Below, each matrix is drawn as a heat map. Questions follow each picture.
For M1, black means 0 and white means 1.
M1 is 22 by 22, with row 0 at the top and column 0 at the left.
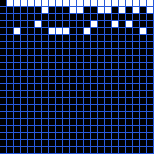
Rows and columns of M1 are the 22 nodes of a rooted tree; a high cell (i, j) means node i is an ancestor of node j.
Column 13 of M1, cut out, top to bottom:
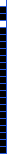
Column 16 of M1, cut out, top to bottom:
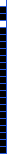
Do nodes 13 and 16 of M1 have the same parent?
yes
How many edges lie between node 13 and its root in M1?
2
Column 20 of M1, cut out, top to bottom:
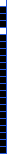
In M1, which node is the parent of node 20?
4
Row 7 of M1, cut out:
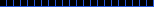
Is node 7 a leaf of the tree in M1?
yes
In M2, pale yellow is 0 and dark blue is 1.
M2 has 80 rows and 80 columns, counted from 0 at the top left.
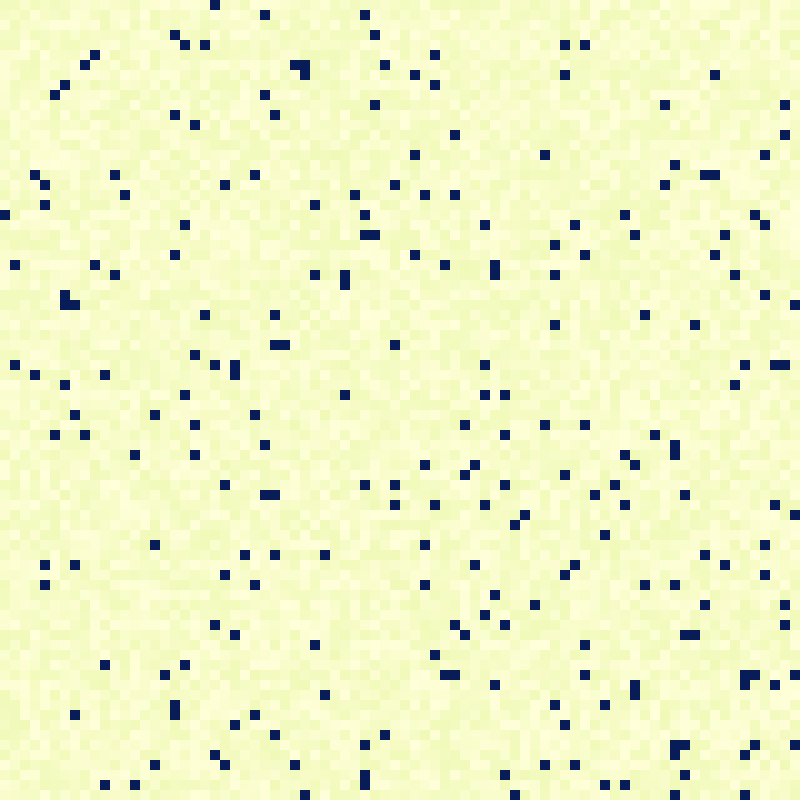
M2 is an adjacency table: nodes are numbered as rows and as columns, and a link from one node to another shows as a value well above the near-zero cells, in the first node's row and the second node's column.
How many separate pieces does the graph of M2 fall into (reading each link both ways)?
5
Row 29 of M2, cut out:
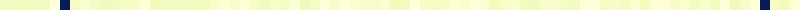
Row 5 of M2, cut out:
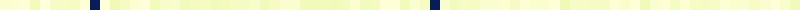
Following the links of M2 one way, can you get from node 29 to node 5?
yes
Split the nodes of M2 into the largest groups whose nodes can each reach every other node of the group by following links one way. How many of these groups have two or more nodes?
1
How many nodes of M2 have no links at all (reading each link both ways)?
4
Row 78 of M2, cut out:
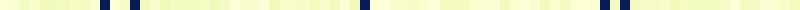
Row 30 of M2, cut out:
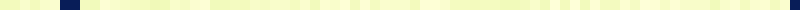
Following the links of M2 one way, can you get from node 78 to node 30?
yes
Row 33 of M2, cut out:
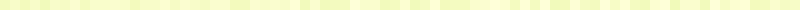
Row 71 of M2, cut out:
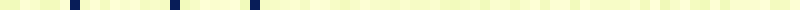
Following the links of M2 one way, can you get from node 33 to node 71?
no
